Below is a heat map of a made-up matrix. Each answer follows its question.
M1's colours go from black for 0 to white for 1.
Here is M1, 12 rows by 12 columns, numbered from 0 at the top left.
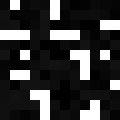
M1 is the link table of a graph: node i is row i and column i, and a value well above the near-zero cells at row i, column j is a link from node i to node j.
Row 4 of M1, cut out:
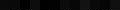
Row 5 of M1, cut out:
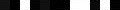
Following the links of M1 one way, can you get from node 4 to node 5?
no
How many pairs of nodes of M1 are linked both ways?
1
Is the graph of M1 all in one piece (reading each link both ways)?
yes
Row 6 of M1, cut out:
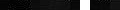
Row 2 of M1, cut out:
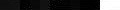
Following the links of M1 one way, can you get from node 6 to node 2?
yes
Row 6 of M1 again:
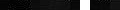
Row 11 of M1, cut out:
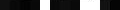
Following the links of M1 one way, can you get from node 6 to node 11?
yes
